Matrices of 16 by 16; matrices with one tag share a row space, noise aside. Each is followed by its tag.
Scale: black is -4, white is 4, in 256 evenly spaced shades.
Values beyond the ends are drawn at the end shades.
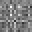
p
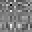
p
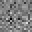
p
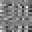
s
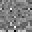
p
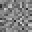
s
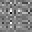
p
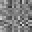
s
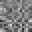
s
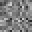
s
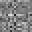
p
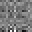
p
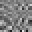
s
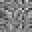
s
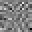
s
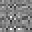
p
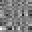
s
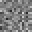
s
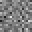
s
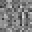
s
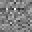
p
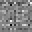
p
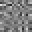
s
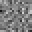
s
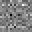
p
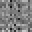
p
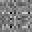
p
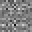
p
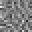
s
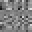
s
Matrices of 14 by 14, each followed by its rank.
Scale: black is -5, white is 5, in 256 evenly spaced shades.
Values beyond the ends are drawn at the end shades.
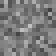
full rank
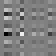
one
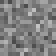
full rank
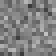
full rank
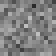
full rank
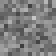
full rank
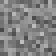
full rank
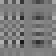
one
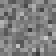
full rank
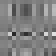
one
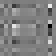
one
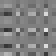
one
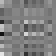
one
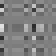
one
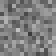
full rank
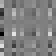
one
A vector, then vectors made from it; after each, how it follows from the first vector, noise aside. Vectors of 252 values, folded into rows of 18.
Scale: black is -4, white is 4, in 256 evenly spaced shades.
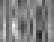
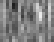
reversed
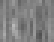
shrunk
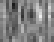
reversed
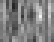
reversed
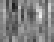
reversed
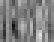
negated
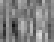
negated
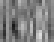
negated
